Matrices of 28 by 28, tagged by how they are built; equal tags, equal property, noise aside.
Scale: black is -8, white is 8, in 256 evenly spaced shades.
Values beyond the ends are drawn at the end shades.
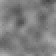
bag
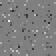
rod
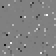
rod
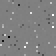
rod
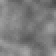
bag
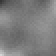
bag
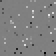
rod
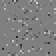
rod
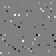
rod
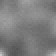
bag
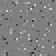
rod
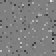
rod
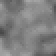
bag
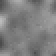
bag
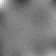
bag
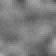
bag
